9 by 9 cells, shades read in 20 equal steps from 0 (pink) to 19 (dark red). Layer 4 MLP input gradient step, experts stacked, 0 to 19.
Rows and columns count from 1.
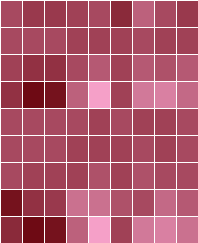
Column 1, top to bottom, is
11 11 12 14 11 11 11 18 15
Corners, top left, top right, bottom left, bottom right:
11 13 15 6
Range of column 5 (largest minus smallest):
12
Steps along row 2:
same same up same same down up same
